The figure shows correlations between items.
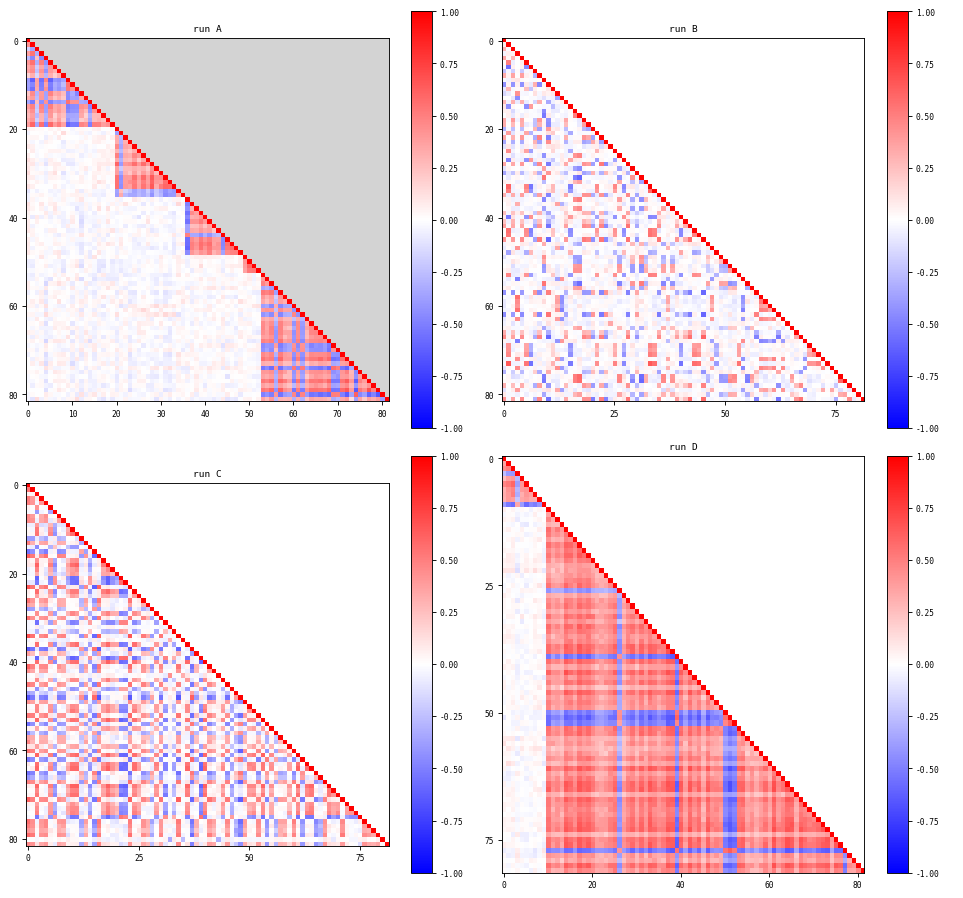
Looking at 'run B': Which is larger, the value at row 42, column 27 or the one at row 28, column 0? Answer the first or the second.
the second
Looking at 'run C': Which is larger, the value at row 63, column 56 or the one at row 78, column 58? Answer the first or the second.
the second
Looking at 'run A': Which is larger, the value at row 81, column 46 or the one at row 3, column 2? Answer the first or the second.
the first
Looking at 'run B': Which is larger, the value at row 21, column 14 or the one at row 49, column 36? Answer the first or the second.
the first
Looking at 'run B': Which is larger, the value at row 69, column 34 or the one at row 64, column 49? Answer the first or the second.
the first
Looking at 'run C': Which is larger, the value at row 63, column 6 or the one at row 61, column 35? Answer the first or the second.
the second
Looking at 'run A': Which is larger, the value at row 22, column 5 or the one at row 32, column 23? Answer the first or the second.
the second
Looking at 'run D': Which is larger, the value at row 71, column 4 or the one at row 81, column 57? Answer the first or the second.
the second
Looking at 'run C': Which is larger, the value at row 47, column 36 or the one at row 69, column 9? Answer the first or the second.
the second
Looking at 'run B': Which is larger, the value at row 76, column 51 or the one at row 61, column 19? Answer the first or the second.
the first
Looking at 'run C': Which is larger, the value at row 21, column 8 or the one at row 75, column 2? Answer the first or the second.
the first
